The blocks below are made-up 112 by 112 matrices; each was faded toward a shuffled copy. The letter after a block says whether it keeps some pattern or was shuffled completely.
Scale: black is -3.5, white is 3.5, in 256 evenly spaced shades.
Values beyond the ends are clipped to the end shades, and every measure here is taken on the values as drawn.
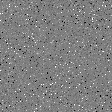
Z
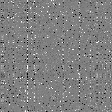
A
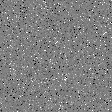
Z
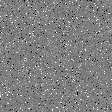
Z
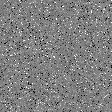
Z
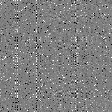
A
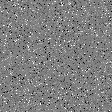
Z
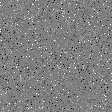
Z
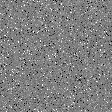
Z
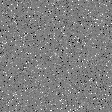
Z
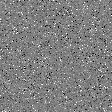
Z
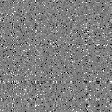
A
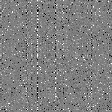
A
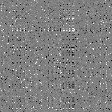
A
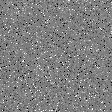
Z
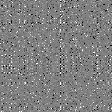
A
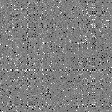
A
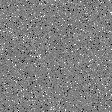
Z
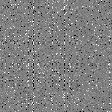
A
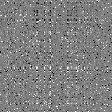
A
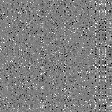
A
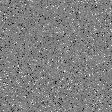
Z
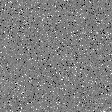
Z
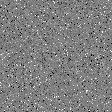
Z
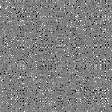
A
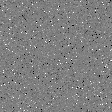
Z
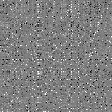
A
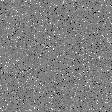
Z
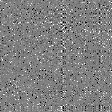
A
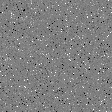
Z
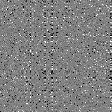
A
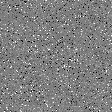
Z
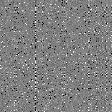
A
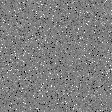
Z
